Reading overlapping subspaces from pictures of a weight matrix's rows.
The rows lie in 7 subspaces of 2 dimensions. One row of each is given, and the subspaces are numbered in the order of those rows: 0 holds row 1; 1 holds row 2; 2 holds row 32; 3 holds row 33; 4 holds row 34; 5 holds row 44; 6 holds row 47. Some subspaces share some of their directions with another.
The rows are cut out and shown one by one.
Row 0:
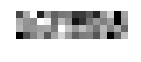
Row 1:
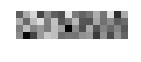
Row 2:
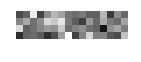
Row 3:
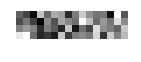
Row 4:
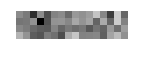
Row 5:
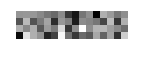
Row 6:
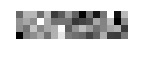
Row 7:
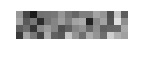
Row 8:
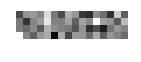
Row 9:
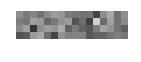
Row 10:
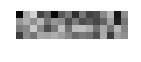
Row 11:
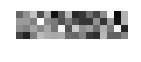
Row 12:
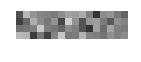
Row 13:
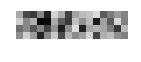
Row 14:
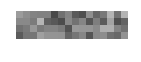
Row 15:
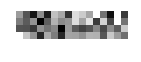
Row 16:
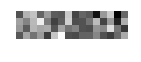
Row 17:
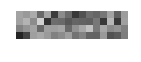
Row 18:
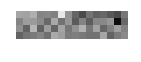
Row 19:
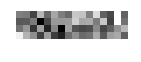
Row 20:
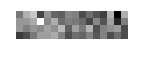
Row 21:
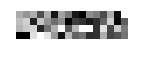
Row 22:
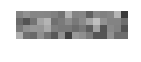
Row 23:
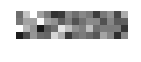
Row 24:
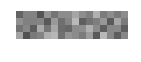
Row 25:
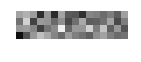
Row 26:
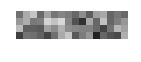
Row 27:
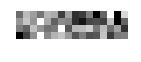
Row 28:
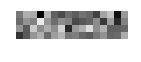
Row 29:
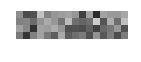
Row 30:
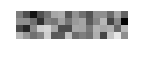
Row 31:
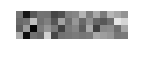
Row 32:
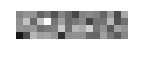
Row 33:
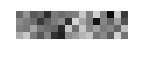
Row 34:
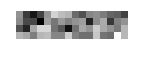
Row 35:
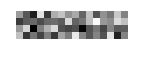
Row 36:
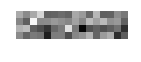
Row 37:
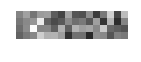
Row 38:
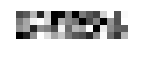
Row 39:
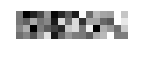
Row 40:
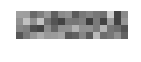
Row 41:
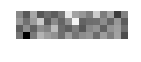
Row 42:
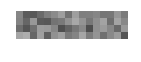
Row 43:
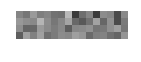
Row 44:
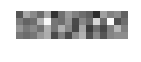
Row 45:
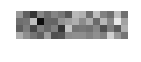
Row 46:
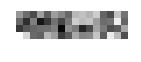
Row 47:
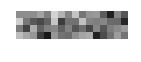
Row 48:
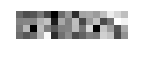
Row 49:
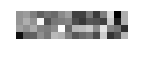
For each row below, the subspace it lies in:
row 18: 6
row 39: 6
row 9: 3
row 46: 1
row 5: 0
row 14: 1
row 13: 5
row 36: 4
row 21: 2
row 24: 0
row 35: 3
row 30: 4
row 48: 6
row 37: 1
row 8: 5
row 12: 2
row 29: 3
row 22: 5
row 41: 0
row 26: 1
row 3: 0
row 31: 6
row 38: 6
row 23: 4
